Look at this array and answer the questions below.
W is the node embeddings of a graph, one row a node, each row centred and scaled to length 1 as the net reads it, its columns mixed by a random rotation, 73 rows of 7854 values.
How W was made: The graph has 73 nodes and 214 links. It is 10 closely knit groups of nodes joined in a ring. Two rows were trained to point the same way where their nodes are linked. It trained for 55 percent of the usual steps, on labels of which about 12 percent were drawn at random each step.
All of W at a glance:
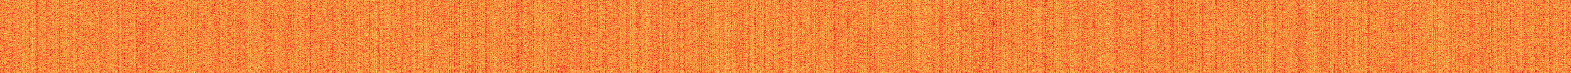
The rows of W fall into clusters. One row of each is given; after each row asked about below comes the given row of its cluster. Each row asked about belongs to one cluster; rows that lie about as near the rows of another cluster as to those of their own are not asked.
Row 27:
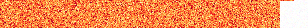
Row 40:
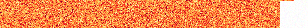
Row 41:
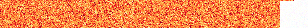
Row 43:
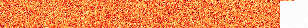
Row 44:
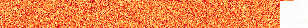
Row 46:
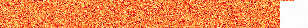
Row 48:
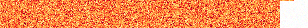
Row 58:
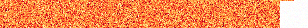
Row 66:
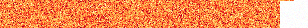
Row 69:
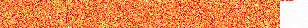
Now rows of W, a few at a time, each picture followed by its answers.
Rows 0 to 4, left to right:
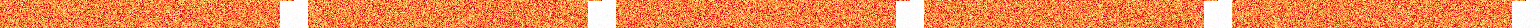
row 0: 58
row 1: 40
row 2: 41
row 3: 48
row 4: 58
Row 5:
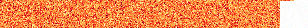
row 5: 27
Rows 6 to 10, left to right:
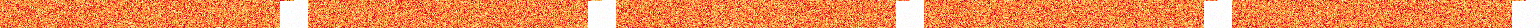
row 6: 44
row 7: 48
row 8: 66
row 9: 69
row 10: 43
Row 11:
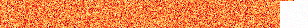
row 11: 40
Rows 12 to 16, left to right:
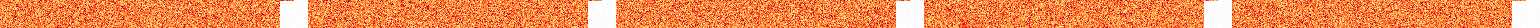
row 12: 44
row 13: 69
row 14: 48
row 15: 46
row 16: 27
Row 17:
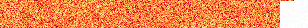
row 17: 46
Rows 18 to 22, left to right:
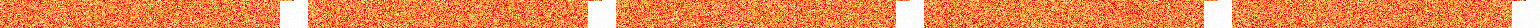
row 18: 43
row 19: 40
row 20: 66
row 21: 27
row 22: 40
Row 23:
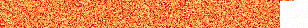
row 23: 43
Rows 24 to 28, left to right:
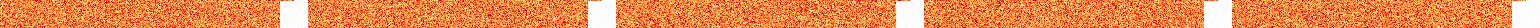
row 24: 43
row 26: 46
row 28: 41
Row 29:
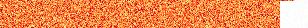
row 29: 41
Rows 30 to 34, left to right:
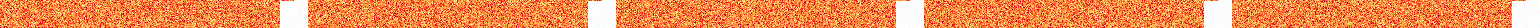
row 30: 46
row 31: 69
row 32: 66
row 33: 58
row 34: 44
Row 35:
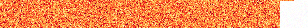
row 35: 58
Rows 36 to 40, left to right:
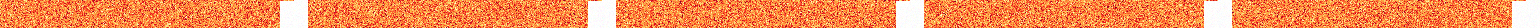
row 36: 48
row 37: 27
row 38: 43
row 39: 69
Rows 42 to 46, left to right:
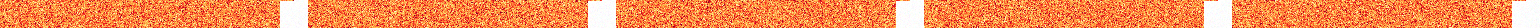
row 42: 58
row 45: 40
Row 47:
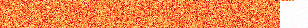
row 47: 46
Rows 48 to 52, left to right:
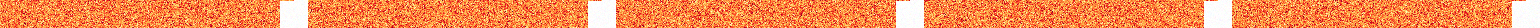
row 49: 66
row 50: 41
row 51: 69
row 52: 44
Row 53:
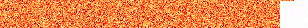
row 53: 58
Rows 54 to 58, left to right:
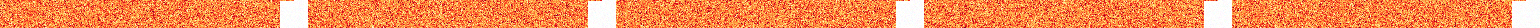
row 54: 43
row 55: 41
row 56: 48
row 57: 27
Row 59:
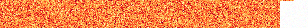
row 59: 27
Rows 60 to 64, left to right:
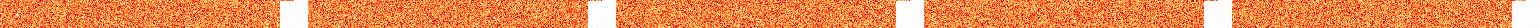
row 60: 69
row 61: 48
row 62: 58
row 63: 43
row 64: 48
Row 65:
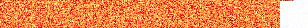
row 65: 27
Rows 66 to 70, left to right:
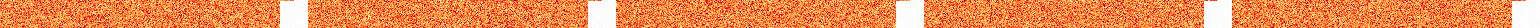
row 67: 66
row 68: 41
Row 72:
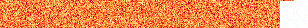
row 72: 27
